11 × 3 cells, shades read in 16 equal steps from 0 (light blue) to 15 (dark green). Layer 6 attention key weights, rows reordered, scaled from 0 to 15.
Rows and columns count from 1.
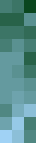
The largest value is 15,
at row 1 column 3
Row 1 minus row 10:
4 9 6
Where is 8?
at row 9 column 1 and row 11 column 3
